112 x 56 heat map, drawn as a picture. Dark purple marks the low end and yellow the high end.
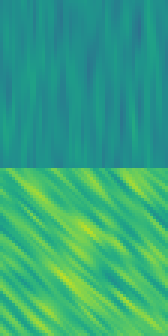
The table splits into 2 rows of 1 panel. Panel 1,1: middling, streaked downward, faint in contrast. Panel 2,1: high, slanting down to the right.
